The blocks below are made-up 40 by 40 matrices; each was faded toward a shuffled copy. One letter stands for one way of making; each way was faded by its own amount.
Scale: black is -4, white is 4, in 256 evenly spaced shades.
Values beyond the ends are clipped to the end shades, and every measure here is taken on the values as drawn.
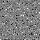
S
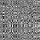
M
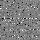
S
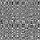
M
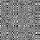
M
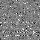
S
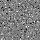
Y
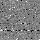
S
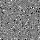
Y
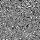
S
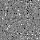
Y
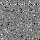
S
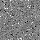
Y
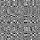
M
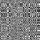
M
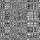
M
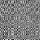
M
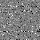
S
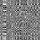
M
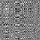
M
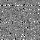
S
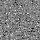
S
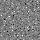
Y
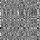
M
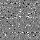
S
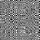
M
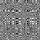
M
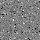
Y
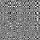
M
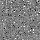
Y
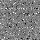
S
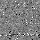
S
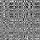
M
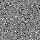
S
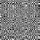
M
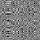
M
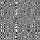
M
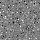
Y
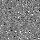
Y
